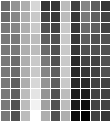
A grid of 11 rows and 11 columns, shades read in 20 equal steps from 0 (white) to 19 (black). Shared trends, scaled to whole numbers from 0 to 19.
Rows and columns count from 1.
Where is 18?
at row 10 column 9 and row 11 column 8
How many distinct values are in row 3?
9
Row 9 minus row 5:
0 2 -1 -3 -3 0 1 2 4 1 1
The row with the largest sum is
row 11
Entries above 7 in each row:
8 8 8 8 8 8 8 8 8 7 7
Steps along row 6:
up down down up up down up down same down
